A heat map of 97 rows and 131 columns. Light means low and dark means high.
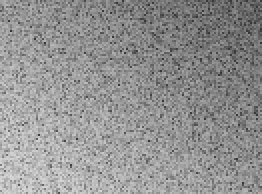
Stripes: none. Ninth with the highest average: top right. Grain: fine. Ninth with the lowest average: bottom left. Slope: up to the top right.
